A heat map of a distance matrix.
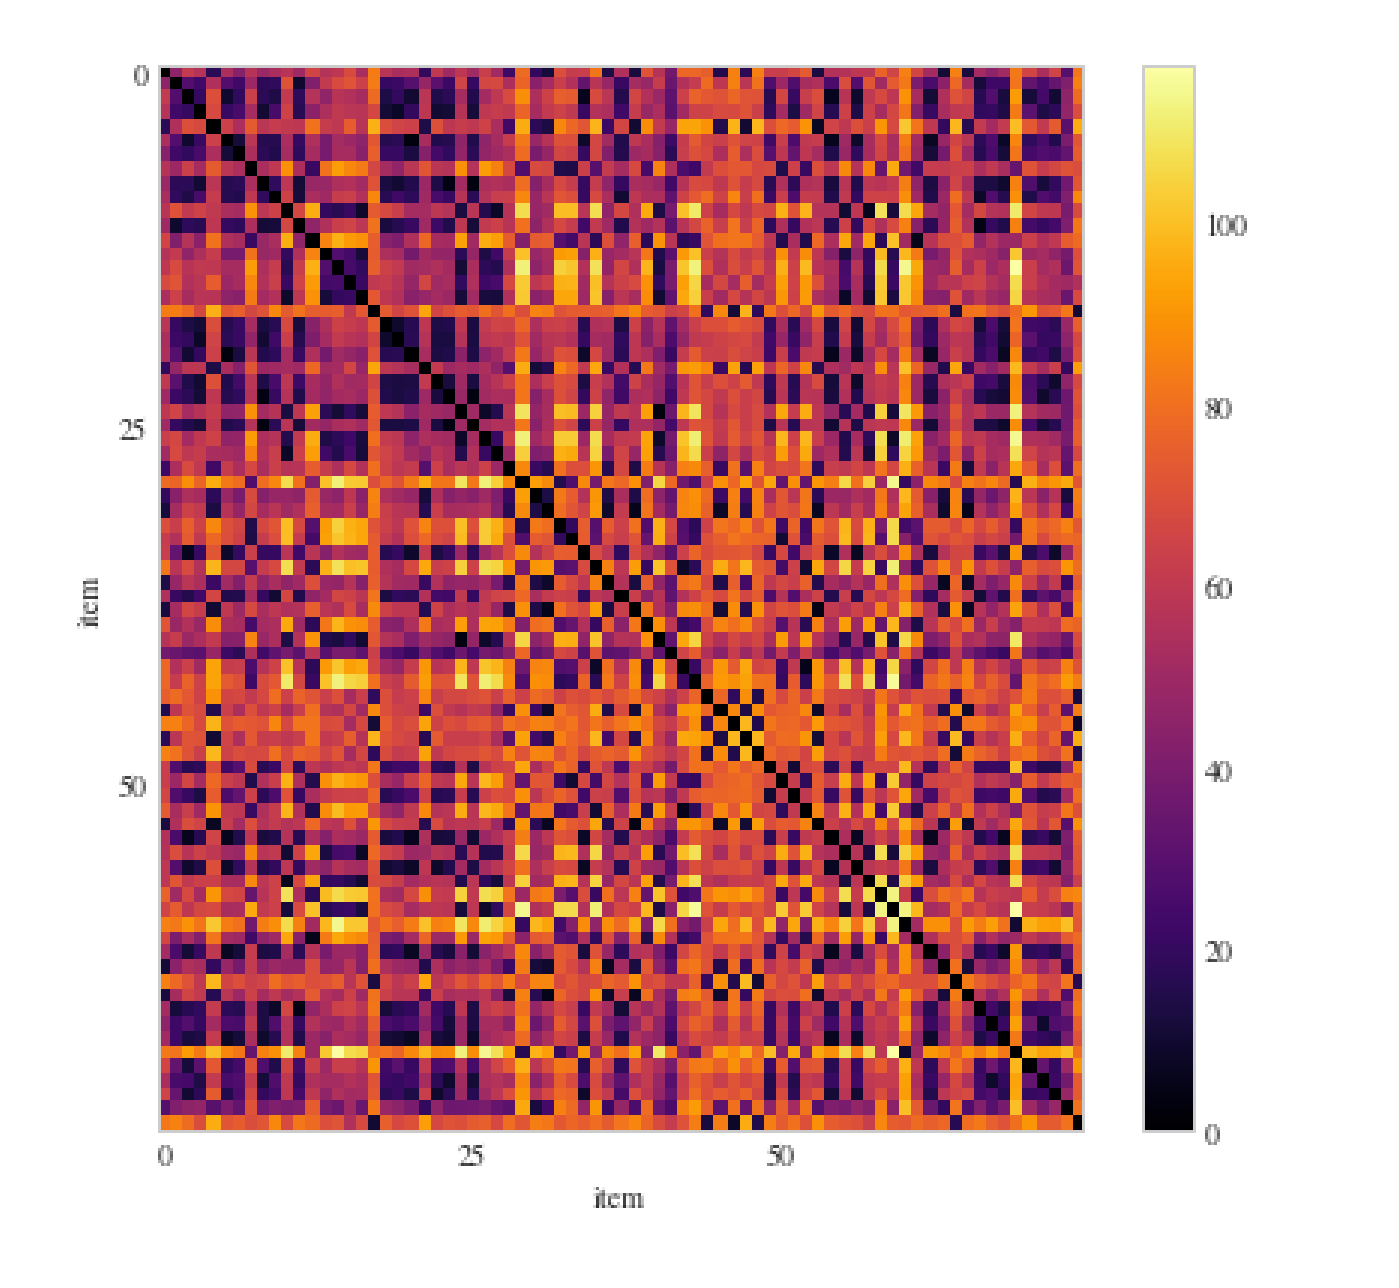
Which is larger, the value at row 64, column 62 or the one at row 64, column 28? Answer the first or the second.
the second
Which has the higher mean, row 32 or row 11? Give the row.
32
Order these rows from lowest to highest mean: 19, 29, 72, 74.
19, 72, 74, 29
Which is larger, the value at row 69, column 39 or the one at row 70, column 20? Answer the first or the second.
the first
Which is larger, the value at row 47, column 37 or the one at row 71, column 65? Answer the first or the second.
the first
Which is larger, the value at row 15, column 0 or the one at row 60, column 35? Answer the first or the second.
the first
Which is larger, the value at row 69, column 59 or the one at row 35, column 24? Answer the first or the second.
the first
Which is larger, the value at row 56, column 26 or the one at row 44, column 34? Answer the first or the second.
the second
